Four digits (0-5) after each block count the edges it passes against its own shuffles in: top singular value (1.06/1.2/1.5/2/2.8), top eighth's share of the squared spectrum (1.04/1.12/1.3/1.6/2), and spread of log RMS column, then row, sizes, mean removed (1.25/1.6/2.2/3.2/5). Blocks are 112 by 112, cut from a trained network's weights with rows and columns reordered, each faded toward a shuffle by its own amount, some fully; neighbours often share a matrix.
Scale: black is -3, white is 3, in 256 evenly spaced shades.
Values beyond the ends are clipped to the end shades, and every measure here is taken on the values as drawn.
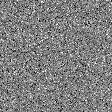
0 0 0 0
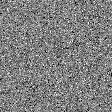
0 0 0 0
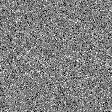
1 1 0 1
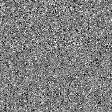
2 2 0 2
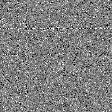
3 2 2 1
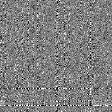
4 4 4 2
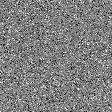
0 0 0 0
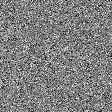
0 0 0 0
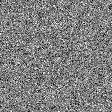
0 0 0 0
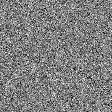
1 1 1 0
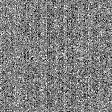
3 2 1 1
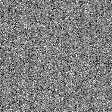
1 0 0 0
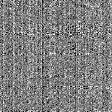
4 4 2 3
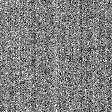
3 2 0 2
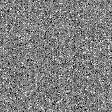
2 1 0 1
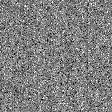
1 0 0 0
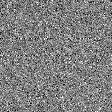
2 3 1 1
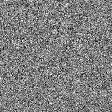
2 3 0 1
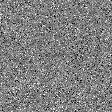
2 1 0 0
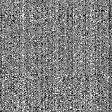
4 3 1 3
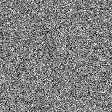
2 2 0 1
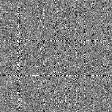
4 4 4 2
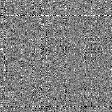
4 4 4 2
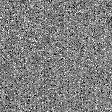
1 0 0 0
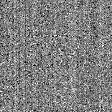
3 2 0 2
